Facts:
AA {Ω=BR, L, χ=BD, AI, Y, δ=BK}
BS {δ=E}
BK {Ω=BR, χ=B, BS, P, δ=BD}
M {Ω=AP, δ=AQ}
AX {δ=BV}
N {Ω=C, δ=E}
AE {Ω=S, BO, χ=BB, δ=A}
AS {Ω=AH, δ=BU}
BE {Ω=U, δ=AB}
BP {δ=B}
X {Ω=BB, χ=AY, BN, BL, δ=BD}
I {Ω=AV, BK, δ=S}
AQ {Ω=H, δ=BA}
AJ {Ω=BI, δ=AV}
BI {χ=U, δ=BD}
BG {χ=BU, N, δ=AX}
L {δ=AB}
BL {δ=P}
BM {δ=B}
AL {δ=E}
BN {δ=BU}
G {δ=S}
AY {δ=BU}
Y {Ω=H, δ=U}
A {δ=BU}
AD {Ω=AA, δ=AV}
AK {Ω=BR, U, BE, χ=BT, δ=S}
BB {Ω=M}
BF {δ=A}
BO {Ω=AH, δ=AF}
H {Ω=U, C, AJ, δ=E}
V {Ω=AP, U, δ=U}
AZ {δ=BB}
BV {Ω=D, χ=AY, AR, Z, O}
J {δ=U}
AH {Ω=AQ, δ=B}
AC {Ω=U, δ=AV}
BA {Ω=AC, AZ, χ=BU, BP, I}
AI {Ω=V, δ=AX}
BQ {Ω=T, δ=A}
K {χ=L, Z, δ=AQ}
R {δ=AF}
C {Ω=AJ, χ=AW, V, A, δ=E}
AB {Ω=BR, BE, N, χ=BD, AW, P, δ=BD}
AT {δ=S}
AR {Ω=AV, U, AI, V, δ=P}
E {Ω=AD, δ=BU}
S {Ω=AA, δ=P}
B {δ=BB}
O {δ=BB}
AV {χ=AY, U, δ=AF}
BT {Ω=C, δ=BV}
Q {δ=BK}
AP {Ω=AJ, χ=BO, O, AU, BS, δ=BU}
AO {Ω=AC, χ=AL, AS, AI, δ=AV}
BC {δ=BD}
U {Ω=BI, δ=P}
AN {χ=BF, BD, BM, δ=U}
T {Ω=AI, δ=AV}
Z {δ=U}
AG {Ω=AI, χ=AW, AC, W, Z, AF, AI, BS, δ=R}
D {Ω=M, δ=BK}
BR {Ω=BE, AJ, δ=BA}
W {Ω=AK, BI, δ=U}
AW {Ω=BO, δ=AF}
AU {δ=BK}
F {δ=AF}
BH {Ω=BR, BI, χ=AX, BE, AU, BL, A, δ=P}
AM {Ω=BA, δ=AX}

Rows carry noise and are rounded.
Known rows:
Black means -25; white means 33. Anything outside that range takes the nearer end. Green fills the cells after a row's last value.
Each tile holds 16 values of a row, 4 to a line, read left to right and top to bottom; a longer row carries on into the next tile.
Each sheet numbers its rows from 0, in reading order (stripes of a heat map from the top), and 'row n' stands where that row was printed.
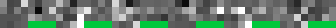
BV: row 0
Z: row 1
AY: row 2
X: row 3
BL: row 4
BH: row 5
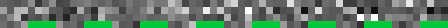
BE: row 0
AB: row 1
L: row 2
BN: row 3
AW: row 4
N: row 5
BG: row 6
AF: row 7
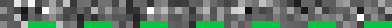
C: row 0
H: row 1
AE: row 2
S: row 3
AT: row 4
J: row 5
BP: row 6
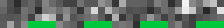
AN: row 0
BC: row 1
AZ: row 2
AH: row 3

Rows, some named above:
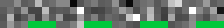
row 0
BD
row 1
AR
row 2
I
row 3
AW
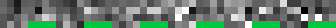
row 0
AN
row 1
M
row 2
BE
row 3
AX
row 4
A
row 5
BG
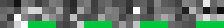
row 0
V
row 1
BH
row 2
Y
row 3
AG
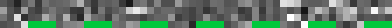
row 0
BH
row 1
K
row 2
U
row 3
AZ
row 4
K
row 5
BS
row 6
BN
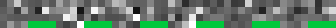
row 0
BM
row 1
A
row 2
BU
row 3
Z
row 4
BV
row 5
AP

